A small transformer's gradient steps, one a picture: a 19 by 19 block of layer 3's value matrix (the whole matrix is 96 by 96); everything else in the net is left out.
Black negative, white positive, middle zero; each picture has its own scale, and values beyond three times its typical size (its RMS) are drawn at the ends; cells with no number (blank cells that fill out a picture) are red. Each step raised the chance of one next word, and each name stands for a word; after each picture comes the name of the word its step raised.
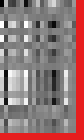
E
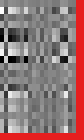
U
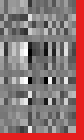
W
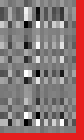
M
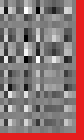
U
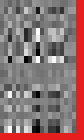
U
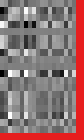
M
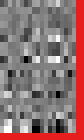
U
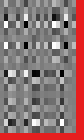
M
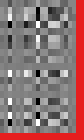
M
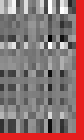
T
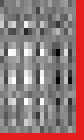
W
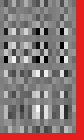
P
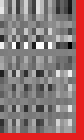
P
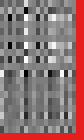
P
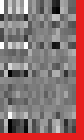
T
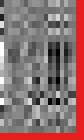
W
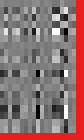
T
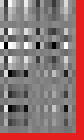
P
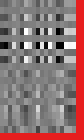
P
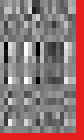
W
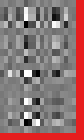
M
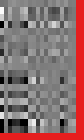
M
